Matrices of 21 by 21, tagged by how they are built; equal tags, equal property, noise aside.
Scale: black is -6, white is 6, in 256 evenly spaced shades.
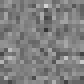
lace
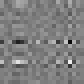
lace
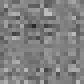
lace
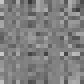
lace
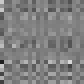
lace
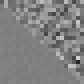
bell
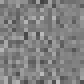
lace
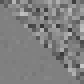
bell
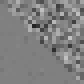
bell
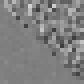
bell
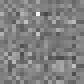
lace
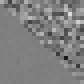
bell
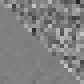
bell
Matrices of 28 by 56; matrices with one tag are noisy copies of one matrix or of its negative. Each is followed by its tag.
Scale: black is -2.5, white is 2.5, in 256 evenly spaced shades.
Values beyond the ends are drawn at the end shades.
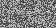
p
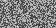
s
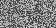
p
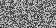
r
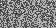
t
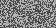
p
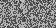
s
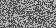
p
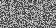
r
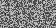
r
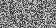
r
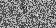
s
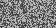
s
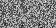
s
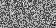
r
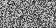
t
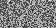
t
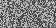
t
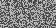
r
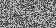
p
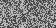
s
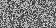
t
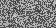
p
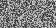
t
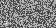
p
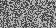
t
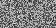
r
